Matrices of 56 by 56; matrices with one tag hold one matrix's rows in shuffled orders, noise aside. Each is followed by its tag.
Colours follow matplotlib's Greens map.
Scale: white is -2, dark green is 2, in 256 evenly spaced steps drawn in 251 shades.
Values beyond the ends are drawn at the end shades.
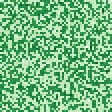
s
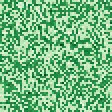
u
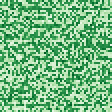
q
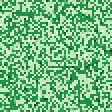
u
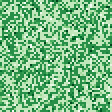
s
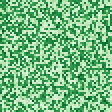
s
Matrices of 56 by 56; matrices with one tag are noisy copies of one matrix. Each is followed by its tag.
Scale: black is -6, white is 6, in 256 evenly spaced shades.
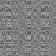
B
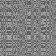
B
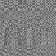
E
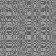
B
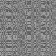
B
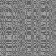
B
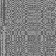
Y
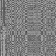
Y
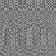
E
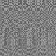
E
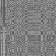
Y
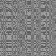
B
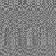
E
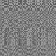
E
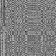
Y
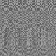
E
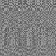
E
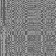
Y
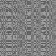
B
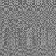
E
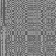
Y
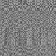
E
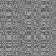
B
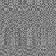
E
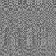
E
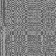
Y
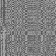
Y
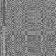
Y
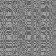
B
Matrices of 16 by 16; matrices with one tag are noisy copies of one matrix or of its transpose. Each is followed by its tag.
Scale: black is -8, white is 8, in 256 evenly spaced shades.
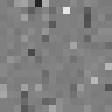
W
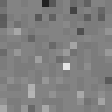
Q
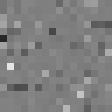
W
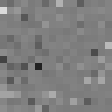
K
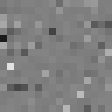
W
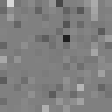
K
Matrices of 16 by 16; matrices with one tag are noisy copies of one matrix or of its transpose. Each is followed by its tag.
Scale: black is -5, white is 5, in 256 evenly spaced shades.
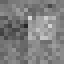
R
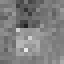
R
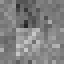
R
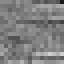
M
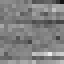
M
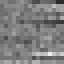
M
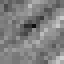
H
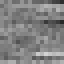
M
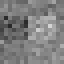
R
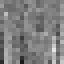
M
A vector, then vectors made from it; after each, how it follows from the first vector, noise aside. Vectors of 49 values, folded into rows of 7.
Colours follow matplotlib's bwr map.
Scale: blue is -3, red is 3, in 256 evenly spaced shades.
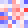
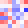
negated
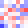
reversed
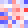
copied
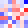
copied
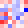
negated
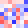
sign-scrambled
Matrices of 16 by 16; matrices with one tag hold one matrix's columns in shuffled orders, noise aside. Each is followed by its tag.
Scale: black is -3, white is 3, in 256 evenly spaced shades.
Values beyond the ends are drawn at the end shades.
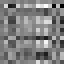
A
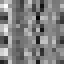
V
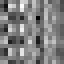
V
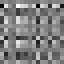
A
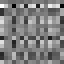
A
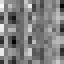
V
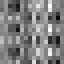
V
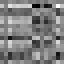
A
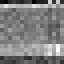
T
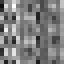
V
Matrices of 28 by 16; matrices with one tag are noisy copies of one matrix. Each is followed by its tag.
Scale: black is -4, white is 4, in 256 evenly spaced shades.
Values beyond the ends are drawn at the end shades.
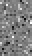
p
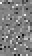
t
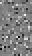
t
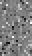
p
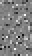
t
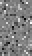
p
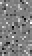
p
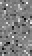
p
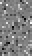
p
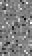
p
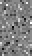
p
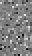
t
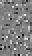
t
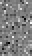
p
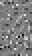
t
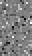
p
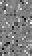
p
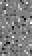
p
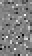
t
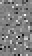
t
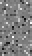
p
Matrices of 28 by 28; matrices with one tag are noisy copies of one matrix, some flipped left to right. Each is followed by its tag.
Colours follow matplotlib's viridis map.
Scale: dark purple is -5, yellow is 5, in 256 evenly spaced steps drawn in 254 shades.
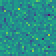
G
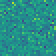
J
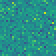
J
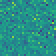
J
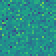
J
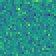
G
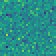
G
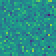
G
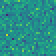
G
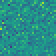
J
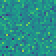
G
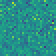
J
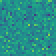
G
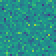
G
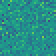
J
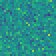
G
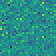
J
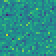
G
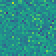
J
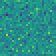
G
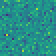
G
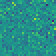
J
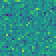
G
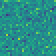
G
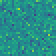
G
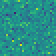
G
